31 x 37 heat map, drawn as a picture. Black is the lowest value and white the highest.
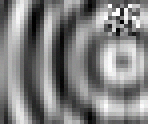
Ninth with the highest average: middle right. Roughest part: top right. Calmest part: middle left. Odd patch: rougher, in the top right. Grain: streaks running down. Rings: centred on the middle right.
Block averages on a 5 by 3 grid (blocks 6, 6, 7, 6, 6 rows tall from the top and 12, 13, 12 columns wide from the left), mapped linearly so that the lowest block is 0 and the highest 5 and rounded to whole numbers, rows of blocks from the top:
1 1 3 / 2 1 2 / 2 0 5 / 2 1 2 / 1 1 4
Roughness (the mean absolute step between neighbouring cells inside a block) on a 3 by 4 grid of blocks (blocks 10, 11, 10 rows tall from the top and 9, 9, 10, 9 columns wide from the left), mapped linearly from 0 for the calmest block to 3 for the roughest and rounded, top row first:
1 1 1 3 / 0 1 0 1 / 1 1 1 1
